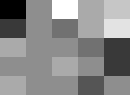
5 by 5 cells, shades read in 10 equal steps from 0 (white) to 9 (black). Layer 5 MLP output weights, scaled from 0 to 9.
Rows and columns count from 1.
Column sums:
26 20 16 21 21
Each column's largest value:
9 4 5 6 7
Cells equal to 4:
10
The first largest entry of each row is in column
1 1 5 5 4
